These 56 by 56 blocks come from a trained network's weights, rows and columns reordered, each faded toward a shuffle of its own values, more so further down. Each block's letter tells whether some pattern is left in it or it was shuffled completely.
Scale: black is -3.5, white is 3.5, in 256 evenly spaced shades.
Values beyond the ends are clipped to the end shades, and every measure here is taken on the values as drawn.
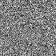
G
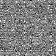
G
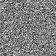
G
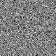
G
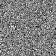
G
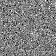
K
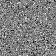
K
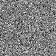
K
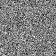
K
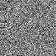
G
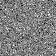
K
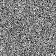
K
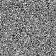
G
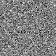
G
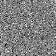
G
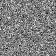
K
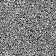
K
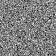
K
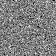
K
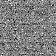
G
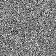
K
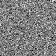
G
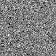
G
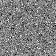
K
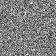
K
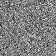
K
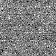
G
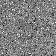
K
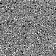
G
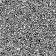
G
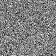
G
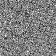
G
